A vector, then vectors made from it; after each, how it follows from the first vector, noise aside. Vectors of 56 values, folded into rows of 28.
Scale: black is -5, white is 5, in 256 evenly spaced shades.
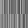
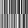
scaled up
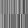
wrapped around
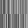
reversed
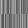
wrapped around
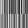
scaled up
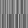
wrapped around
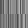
negated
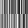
scaled up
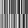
scaled up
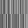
reversed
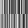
scaled up
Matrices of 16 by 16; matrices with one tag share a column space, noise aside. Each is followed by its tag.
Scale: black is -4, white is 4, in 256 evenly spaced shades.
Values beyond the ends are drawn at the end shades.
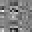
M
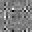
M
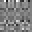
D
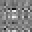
M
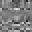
D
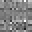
D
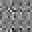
M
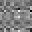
M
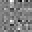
D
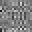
M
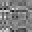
M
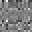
D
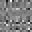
D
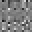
D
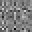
M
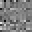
D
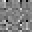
D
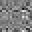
M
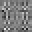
M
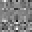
D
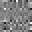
D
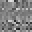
D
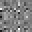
M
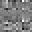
D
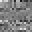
D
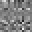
D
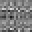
M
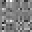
D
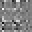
D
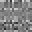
D
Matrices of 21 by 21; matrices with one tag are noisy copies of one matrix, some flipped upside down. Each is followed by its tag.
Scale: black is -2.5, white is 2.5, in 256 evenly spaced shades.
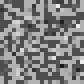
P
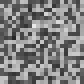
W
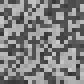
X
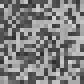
W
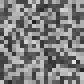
P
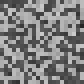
X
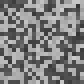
X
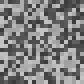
X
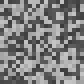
X
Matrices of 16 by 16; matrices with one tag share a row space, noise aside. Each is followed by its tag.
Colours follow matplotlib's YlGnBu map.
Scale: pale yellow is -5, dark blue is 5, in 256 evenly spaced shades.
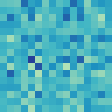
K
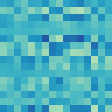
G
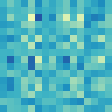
K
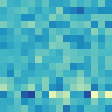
G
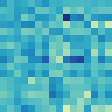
G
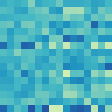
G
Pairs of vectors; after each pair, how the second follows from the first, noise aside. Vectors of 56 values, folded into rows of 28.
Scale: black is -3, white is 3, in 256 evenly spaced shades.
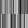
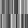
negated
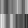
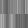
shrunk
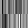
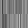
shrunk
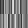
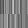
shrunk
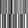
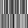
wrapped around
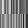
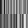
reversed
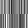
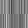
shrunk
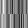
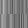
shrunk
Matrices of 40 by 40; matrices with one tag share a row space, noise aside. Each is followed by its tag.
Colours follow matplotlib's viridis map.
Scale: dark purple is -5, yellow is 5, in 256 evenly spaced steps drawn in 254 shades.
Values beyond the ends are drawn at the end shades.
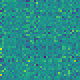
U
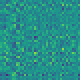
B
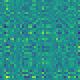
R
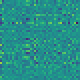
U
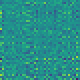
U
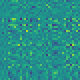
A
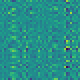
A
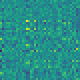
U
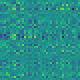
B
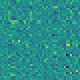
A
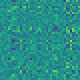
A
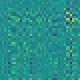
A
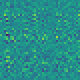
R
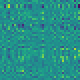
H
